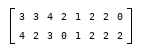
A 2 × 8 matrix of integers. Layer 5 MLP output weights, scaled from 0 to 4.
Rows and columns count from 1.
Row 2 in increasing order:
0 1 2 2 2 2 3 4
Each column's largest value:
4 3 4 2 1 2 2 2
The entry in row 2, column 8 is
2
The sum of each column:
7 5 7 2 2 4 4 2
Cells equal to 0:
2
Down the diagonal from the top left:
3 2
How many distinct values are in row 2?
5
